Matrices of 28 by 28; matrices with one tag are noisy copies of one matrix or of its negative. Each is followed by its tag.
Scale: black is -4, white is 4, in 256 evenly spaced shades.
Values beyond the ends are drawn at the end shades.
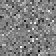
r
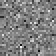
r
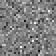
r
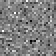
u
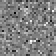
u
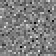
r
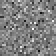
r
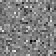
u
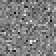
u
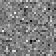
u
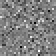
r
